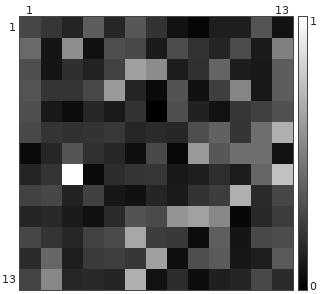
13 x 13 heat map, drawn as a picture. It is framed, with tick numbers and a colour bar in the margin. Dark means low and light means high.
Mirror symmetry: none. Slope: none. Histogram: skewed, a long tail of high values. Ninth with the lowest average: centre.
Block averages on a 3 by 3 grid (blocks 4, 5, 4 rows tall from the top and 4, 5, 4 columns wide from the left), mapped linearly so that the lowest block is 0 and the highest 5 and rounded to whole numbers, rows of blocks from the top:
222 | 205 | 142
